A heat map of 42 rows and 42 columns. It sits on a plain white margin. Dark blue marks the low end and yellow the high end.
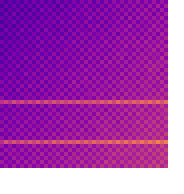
Rows 26 and 36 differ from the rows beside them. The halves do not mirror each other. The top left is the ninth with the lowest average. The field climbs toward the bottom right. The ninth with the highest average is the bottom right.
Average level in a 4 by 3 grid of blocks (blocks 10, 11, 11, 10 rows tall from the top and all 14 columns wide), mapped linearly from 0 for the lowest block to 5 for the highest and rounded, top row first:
012 | 123 | 234 | 345
